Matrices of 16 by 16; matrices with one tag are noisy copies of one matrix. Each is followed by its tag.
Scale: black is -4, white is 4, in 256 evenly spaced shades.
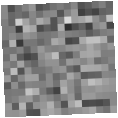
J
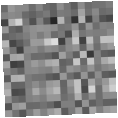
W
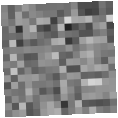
J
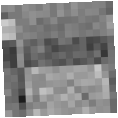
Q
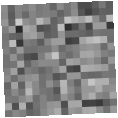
J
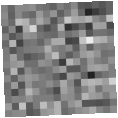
J
